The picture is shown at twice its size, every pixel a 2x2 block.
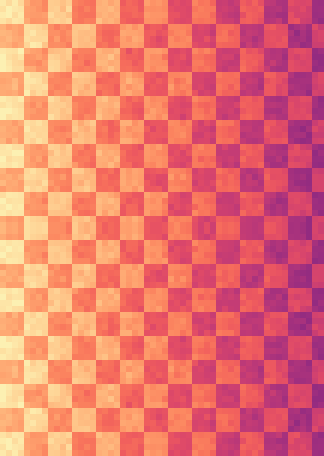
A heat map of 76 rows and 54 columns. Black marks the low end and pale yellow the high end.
Average level on the scale: 70%. Odd rows or columns: none. Mirror symmetry: top to bottom. Slope: up to the left.
